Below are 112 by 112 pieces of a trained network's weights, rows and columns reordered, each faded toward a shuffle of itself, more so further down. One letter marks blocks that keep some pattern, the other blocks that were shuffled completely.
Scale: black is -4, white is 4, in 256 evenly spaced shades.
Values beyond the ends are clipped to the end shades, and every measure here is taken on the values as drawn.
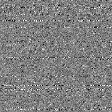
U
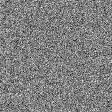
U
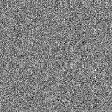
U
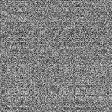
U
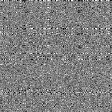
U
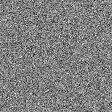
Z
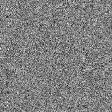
U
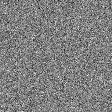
Z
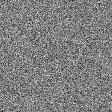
Z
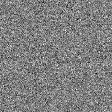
U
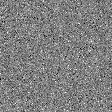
Z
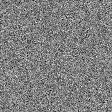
Z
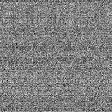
U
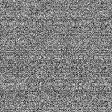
U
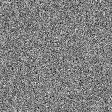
U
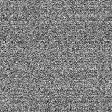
U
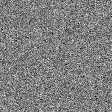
Z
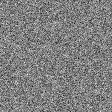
Z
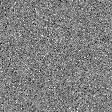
Z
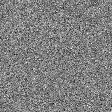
U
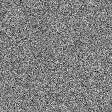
Z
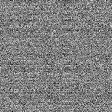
U
